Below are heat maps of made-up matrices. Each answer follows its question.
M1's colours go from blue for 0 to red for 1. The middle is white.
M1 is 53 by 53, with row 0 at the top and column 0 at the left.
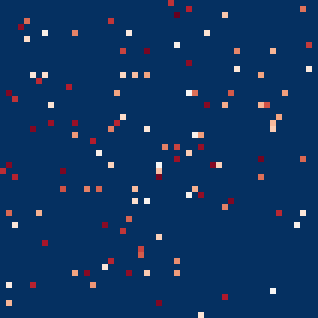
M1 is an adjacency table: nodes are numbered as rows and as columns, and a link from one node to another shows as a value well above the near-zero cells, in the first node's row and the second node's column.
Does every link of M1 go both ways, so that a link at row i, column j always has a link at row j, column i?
no
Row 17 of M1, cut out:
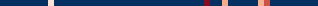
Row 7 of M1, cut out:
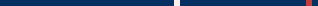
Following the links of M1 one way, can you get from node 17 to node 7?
yes
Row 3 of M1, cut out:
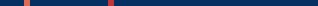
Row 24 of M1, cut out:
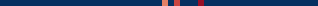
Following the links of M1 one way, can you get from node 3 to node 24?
no
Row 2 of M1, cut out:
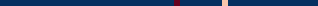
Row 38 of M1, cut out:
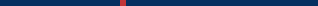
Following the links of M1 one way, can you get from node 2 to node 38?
yes
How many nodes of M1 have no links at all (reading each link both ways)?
2
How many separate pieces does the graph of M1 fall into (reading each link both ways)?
3
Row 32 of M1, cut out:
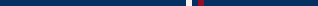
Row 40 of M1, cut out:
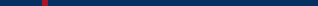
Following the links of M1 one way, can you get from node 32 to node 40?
no
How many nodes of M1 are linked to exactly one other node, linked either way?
9
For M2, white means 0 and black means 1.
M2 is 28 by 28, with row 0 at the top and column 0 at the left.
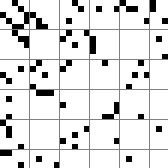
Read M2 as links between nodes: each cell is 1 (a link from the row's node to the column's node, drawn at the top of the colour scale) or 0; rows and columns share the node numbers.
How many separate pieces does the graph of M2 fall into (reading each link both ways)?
1
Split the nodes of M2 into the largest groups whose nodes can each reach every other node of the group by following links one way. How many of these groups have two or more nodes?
1
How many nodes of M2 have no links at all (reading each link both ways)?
0
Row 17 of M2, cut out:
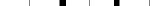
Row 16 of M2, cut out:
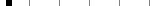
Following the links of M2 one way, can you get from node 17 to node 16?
yes
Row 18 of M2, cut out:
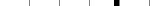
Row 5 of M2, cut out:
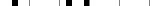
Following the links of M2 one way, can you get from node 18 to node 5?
yes
